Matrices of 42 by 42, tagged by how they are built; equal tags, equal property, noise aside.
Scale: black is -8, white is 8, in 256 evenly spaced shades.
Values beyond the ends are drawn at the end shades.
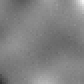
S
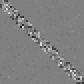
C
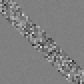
C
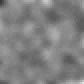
S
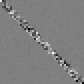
C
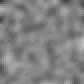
S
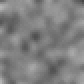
S
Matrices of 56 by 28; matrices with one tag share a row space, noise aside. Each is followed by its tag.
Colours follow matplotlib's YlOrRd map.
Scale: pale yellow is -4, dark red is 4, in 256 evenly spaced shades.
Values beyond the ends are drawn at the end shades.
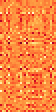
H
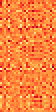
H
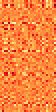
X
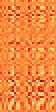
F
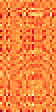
H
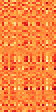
X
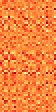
X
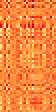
H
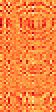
H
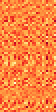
X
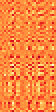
F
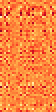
H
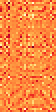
H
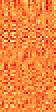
X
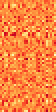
X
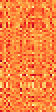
H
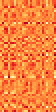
X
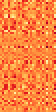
X
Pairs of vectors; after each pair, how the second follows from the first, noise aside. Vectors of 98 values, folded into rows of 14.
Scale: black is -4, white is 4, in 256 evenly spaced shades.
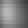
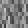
shuffled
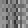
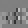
partly zeroed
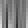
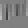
partly zeroed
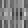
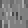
partly zeroed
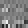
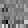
negated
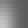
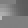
partly zeroed
